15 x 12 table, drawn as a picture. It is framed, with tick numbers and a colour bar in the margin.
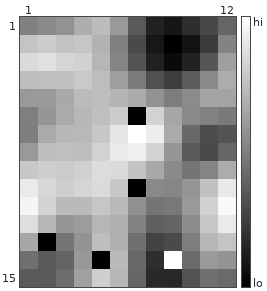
The ninth with the lowest average is the top right. The middle left is the smoothest part. Five lone cells stand out: one far higher and four far lower than their neighbours.
